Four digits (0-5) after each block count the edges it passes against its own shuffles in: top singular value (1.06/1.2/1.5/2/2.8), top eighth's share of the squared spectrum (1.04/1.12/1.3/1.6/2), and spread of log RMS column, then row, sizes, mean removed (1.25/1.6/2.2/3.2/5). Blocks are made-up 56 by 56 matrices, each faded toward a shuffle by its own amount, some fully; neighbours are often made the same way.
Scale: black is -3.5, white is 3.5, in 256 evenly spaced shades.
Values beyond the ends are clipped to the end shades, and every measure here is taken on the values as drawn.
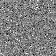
0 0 0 0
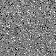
2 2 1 0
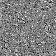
1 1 0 0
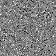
2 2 0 0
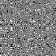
4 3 1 2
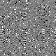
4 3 1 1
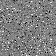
0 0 0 0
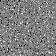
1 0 0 0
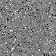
2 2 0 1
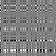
5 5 4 4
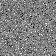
0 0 0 0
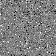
0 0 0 0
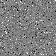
0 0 0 0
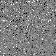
1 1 1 1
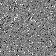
1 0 0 0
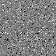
1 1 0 1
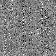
1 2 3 0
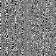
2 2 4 0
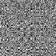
4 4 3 2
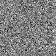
3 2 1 1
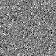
2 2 0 0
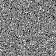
1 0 0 0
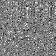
3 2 1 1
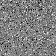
2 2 0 0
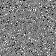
0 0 0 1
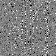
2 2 2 0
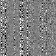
2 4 4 0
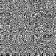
4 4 2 2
